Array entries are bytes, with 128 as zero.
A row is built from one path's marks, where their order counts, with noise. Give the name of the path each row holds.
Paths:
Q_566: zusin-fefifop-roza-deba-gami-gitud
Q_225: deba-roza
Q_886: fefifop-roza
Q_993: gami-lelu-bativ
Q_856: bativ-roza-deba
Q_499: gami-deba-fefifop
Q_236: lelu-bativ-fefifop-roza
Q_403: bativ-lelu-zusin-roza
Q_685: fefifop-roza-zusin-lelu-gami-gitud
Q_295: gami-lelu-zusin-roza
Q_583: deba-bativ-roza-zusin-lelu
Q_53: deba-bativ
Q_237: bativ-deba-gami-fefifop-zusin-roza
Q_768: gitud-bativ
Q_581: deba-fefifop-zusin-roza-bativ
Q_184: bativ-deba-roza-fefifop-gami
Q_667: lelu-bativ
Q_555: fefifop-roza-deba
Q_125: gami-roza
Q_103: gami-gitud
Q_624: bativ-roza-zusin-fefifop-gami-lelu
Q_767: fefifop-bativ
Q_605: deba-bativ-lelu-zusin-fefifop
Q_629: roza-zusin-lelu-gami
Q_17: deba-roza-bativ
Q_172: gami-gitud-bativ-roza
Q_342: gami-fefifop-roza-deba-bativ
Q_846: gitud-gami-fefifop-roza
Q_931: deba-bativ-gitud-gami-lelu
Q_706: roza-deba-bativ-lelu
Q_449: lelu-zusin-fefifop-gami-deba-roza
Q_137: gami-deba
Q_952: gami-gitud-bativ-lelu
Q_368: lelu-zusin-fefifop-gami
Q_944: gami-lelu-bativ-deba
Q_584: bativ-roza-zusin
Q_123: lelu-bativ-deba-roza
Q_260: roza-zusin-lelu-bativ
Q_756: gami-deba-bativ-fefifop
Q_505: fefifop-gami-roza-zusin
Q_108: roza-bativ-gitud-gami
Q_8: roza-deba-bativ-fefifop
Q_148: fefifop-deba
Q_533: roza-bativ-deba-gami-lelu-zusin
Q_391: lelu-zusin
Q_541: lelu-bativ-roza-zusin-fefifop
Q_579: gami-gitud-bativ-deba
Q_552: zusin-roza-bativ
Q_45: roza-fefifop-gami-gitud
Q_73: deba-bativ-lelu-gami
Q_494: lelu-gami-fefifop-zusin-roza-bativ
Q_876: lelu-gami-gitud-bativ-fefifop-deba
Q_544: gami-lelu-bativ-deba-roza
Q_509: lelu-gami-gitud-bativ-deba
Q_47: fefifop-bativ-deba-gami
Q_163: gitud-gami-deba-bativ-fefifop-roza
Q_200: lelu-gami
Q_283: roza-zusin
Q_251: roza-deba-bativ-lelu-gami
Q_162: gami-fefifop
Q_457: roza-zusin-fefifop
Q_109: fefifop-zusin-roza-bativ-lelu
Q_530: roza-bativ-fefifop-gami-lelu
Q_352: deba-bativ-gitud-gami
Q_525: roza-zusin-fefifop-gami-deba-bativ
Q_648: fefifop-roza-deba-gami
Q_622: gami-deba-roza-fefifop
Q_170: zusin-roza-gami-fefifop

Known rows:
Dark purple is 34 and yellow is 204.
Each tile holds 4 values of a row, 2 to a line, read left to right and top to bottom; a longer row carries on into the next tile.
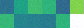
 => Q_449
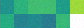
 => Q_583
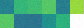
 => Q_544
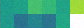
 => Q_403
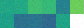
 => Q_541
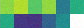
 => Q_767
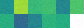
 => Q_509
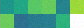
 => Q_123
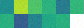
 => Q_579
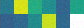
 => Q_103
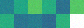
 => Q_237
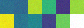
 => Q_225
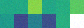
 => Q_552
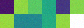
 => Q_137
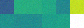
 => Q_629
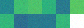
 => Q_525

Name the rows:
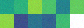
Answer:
Q_17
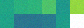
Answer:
Q_109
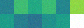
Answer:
Q_624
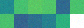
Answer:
Q_342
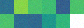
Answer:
Q_47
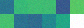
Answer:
Q_184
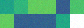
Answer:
Q_8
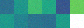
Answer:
Q_170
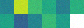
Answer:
Q_352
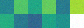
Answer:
Q_530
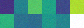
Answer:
Q_125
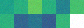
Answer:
Q_581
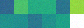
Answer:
Q_368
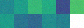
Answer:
Q_846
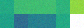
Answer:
Q_260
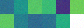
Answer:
Q_622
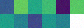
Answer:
Q_162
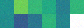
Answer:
Q_108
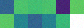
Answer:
Q_499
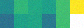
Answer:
Q_391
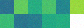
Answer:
Q_251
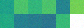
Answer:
Q_605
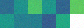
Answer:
Q_505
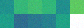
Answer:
Q_494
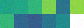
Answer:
Q_236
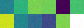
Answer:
Q_148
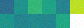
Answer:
Q_295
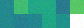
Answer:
Q_685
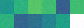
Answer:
Q_163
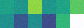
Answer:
Q_584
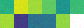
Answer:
Q_53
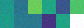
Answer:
Q_457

